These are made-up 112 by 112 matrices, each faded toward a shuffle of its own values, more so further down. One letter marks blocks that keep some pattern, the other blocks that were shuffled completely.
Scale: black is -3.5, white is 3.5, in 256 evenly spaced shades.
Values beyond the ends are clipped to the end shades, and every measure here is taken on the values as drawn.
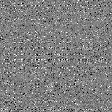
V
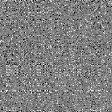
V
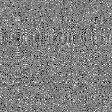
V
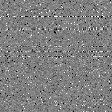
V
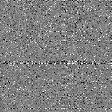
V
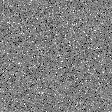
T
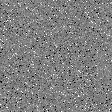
T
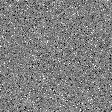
T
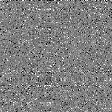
V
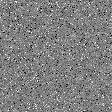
T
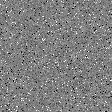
T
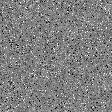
T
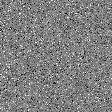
T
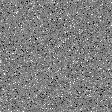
T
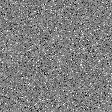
T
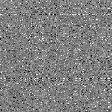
V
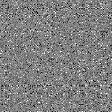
V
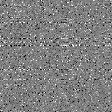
V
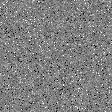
T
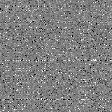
V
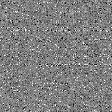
V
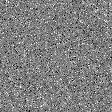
T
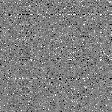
V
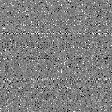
V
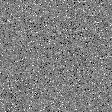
T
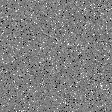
T
